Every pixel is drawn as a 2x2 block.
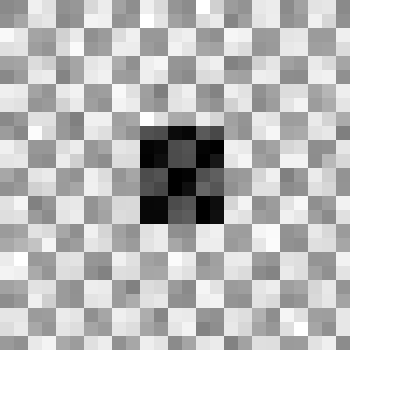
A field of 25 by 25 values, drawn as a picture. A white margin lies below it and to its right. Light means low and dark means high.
Average level on the scale: 30%. Slope: none. Odd patch: higher, in the centre. Ninth with the highest average: centre.
